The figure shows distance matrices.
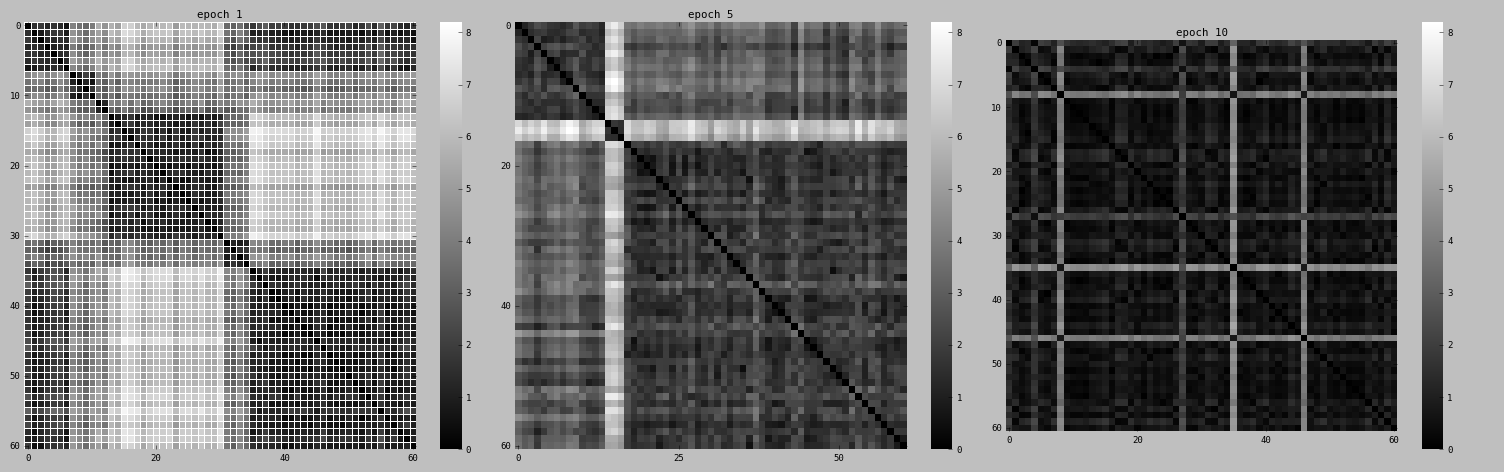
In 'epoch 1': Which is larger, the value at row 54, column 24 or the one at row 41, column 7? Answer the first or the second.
the first
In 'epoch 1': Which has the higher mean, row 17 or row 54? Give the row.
17
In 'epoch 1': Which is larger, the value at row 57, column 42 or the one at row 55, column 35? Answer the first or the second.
the second
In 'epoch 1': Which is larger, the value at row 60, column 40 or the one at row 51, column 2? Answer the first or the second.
the second
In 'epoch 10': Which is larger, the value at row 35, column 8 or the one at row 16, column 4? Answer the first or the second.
the second
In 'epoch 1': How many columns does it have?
61
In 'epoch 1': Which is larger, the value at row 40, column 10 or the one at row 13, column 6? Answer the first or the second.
the second
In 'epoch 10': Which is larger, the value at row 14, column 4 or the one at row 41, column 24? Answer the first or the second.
the first
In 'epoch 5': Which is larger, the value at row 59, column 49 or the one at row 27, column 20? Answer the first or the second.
the first
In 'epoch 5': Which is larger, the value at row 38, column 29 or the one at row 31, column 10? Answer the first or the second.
the second
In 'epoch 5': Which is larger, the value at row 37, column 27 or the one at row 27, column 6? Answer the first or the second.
the second
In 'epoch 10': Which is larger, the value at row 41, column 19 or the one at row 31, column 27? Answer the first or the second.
the second
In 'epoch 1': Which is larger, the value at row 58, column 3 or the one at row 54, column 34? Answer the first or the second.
the second
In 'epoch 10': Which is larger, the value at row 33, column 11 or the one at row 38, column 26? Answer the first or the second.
the second
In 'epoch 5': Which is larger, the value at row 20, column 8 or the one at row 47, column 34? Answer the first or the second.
the first
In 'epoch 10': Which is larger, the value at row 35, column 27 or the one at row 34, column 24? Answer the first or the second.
the first
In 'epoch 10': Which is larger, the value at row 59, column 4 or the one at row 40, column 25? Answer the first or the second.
the first
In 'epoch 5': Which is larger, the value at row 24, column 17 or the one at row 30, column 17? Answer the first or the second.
the second
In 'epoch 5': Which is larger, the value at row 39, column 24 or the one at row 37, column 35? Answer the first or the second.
the second
